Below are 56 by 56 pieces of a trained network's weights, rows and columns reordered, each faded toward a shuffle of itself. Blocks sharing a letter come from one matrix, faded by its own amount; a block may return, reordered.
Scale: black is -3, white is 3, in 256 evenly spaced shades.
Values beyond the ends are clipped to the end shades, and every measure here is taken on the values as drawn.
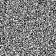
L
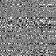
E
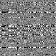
E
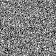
L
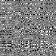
E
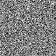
L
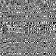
E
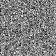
L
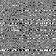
E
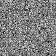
L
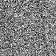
L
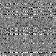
E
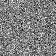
L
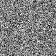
L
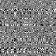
E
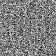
L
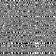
E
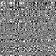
E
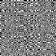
E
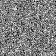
L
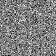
L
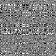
E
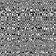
E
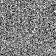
L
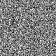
L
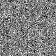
L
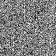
L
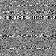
E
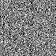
L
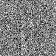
L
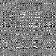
E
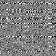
E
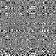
E
